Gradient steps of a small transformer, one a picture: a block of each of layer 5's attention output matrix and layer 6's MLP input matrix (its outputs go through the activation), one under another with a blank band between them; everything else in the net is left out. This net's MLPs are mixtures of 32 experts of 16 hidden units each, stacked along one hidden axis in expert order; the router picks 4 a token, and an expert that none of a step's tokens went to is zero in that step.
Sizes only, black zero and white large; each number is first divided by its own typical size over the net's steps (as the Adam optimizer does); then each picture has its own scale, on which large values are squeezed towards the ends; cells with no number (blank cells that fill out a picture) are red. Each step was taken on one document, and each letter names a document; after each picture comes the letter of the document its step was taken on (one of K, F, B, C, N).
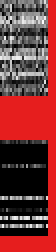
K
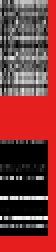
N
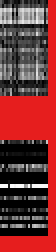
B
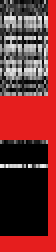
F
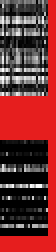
K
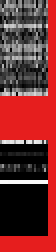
F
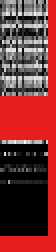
F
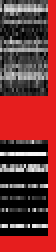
B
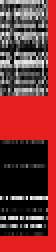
N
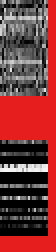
B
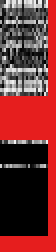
F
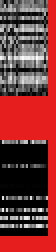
K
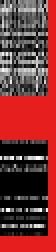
K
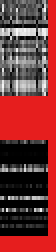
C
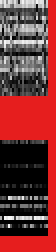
N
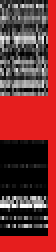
N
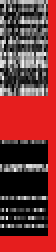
K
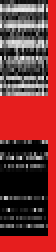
C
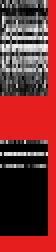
F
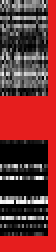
N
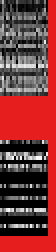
B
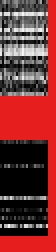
N
